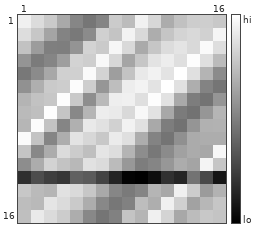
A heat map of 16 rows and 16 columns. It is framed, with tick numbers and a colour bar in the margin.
Odd lines: row 13. Ninth with the lowest average: bottom middle. Histogram: skewed, a long tail of low values. Average level on the scale: 70%.
